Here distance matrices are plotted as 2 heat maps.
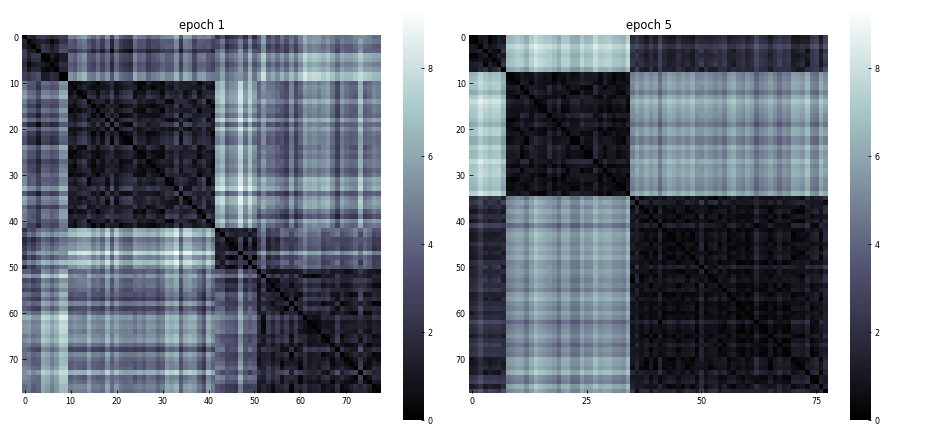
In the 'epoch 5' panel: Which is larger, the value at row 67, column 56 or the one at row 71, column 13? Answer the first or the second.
the second
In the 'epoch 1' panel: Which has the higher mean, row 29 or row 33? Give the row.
33
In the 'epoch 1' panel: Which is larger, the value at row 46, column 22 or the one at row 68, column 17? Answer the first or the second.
the first
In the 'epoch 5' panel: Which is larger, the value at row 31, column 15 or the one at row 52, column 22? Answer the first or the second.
the second
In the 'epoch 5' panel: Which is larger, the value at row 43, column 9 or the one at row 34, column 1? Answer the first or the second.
the second
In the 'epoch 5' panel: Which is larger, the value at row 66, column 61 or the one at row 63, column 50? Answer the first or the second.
the second
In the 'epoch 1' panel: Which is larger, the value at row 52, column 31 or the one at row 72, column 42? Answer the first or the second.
the first
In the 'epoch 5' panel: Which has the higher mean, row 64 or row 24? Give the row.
24
